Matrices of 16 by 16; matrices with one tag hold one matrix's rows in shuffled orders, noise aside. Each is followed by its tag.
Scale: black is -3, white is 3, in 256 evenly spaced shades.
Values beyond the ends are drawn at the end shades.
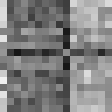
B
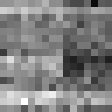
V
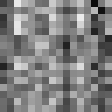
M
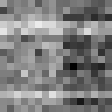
V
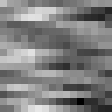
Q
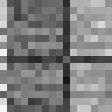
B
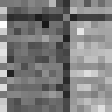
B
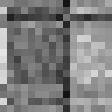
B
